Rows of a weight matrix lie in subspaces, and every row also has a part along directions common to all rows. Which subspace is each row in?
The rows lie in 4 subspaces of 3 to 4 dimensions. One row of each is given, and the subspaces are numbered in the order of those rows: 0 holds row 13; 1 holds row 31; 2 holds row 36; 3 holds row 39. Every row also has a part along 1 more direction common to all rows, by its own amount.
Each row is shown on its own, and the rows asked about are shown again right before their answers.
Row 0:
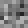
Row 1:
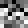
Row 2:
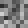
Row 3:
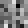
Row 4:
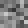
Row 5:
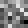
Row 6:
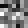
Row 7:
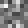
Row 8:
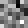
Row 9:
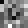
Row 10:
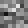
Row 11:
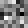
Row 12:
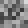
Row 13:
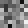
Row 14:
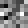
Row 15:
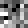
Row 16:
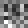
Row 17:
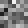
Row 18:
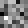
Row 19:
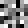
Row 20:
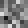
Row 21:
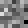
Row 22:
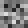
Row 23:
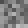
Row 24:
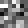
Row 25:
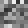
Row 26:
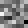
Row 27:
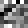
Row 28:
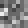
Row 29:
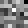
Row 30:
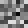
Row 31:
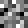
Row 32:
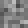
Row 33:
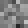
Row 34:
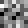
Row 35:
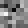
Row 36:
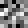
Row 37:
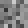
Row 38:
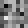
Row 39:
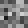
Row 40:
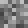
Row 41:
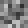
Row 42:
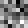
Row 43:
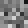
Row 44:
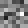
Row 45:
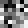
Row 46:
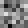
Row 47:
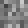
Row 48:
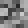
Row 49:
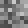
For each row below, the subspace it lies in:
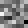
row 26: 0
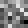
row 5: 0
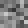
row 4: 1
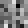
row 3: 0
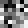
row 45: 0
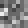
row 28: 3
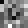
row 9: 2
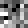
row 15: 1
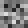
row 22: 1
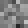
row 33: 2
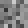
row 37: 0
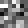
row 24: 3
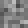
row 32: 0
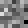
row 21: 0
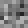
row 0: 3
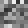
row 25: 2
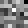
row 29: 2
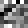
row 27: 2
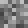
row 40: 2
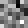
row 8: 0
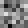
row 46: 1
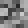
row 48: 2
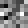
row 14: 1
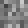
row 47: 3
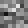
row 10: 1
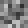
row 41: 3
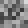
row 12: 2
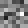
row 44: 1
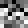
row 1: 0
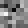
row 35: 1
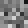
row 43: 2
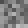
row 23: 2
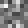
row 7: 3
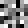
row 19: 0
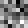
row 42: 0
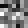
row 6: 2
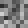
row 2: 1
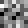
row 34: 2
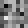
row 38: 3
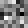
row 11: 3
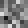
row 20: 3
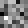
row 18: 3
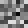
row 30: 0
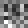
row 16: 1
